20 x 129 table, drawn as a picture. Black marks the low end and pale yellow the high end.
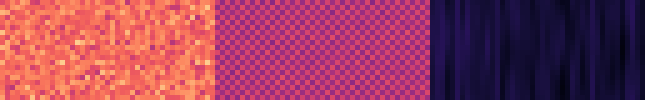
It is made of 1 by 3 panels. Panel 1,1: high, fine-grained. Panel 1,2: middling, checkered. Panel 1,3: very low, streaked downward, faint in contrast.
